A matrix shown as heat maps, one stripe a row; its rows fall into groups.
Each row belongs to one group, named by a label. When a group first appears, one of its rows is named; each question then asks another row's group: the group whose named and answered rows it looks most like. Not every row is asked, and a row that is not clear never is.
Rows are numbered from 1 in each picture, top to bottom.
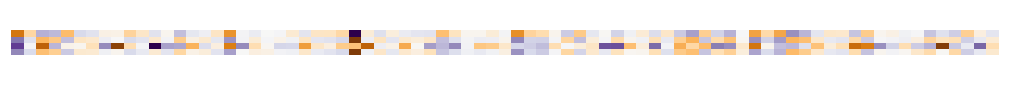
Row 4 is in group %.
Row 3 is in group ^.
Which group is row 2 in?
%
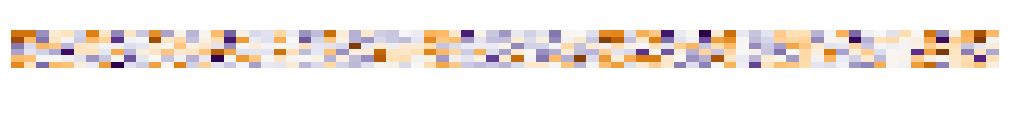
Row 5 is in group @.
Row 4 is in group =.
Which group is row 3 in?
%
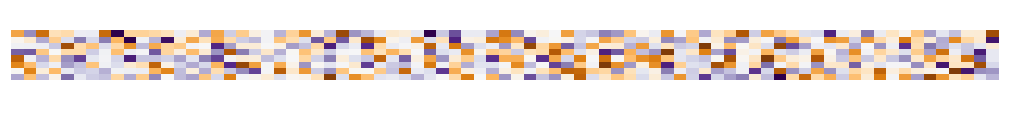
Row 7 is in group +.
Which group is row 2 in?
=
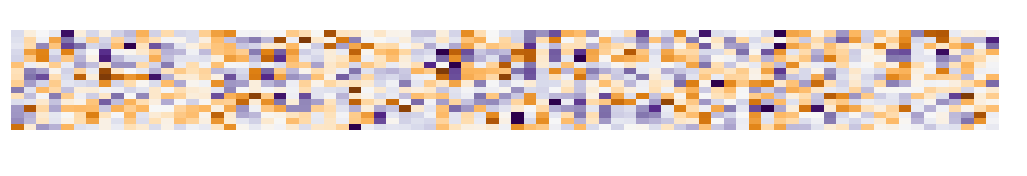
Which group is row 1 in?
=
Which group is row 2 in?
+
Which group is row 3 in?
=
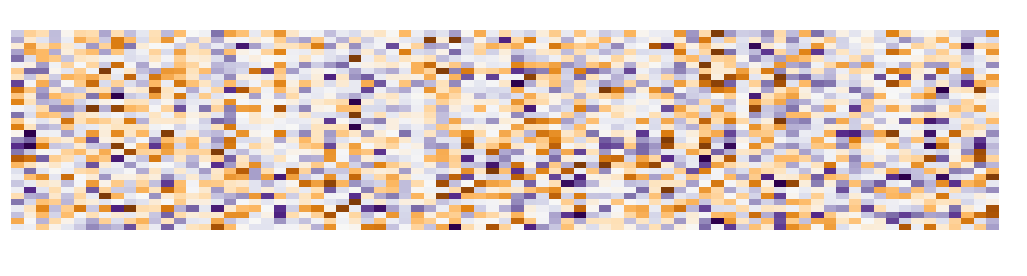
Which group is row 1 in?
@
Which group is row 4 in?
@
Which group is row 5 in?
%
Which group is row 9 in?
@
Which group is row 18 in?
^
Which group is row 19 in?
^
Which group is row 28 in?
%
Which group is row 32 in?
=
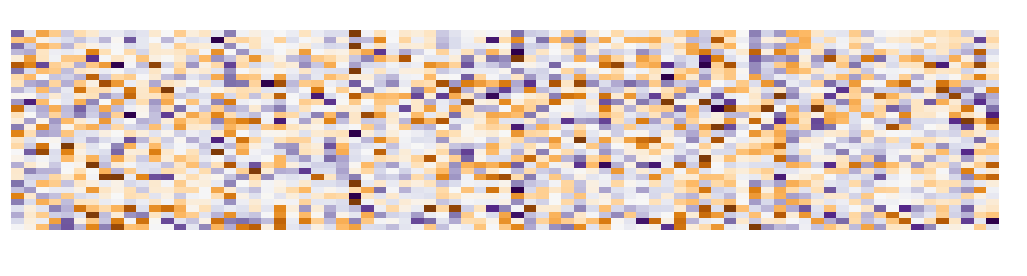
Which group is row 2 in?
@
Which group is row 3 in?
%
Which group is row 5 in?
@
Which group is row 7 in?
%
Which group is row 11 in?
+
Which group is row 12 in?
^
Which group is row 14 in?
=
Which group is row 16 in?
@
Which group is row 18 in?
@
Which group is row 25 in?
%
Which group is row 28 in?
%
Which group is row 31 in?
+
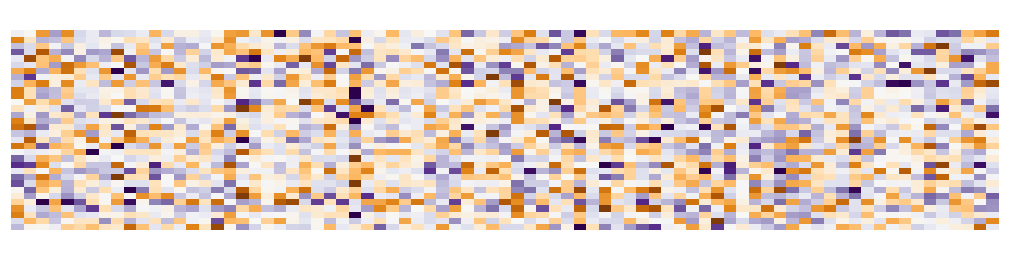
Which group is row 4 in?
^
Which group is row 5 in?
+
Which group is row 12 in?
+
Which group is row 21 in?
%
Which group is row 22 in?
^
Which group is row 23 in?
=
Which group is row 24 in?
^
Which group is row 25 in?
%
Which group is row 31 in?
@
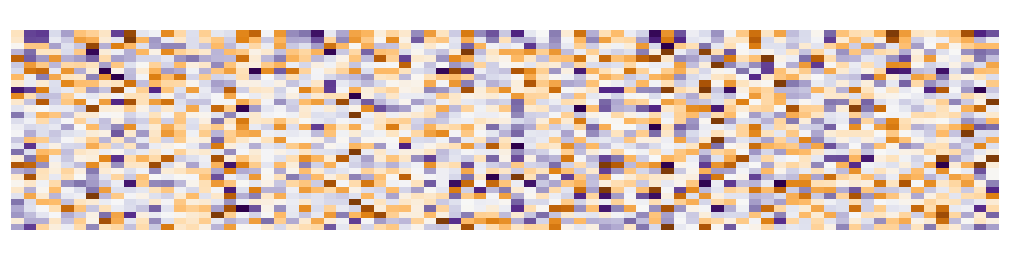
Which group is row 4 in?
^
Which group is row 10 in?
^
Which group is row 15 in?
@
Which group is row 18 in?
@
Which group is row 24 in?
@
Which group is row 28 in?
%
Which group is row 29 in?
^
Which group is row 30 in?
=
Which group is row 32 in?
^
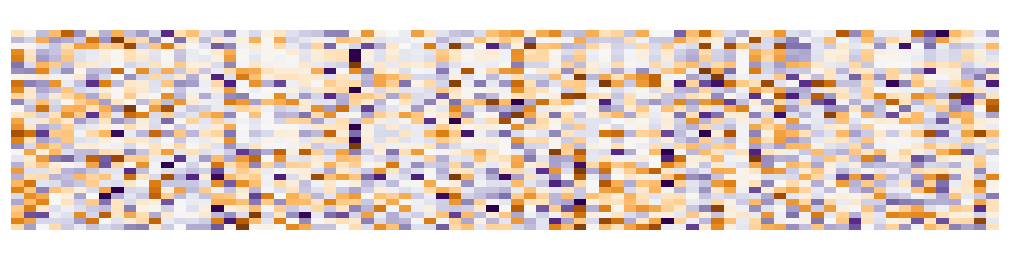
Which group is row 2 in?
^
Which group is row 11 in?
+
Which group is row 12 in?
@
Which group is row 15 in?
=
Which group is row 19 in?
%
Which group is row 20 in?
+
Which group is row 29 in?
@
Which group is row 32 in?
@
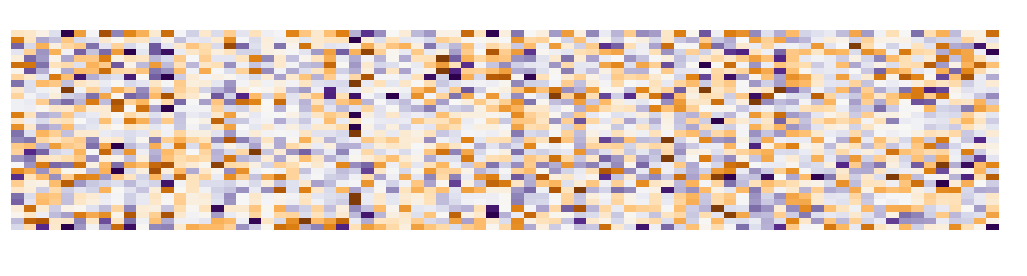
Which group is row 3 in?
^
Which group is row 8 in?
=
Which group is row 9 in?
%
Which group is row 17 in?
%
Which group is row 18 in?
^
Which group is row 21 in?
^
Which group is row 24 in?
@
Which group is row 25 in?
=
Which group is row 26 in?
+
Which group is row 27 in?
%
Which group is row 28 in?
%
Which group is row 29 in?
@
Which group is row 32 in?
=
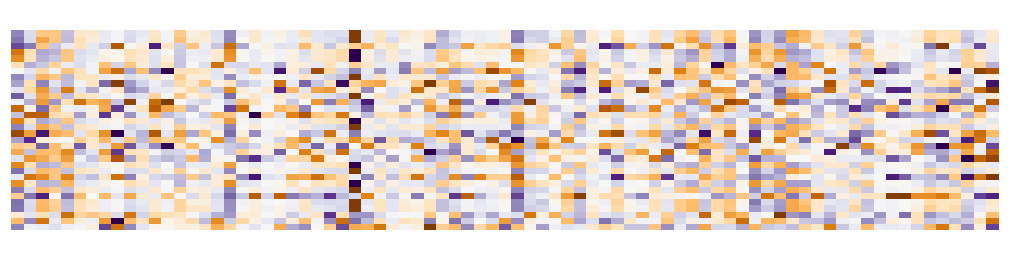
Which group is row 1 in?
%
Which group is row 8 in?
%
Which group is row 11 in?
%
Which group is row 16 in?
%
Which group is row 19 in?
=
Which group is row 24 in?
+
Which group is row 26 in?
%
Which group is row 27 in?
+
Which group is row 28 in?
%
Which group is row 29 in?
%
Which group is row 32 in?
=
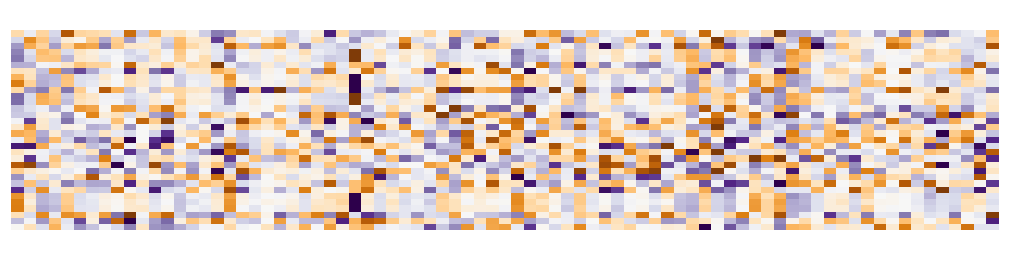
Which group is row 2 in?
@
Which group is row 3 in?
@
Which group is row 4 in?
%
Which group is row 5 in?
%
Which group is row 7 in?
=
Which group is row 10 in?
+
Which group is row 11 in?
%
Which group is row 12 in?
%
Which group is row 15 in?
^
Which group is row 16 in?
@
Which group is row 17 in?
=
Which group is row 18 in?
=
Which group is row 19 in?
^
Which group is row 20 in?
@
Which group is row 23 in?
@
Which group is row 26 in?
^
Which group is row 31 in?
=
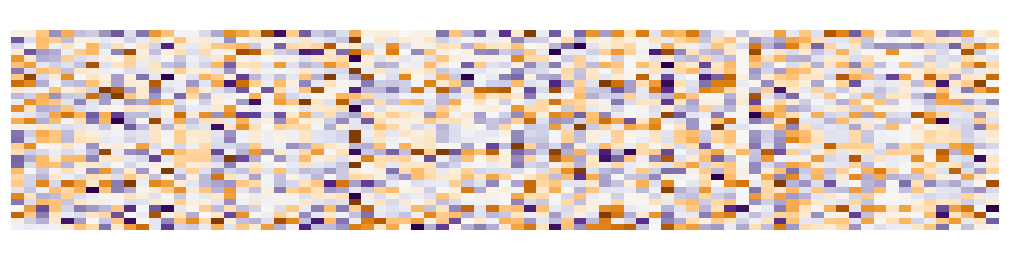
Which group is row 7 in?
%
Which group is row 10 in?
+
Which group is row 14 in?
^
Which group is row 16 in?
@
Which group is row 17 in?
%
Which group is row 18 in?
%
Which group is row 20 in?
+
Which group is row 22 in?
%
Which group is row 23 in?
+
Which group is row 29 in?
=
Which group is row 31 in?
=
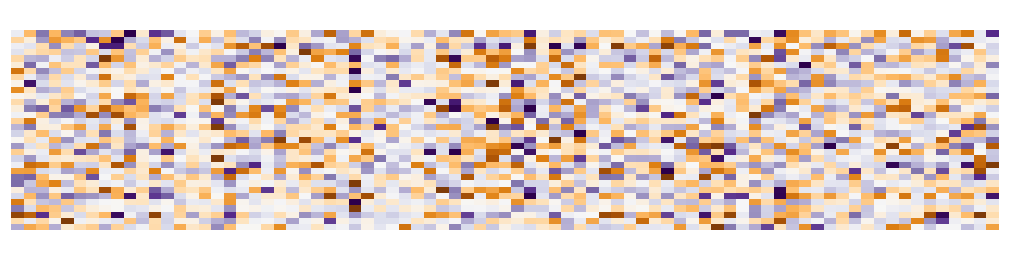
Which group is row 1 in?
=
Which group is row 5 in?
+
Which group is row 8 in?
+
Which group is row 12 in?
=
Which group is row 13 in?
+
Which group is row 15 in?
@
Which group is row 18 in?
+
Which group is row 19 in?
@
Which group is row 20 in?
=
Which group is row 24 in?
^
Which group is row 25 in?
%
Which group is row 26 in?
+
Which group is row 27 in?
=
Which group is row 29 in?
%
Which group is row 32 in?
@
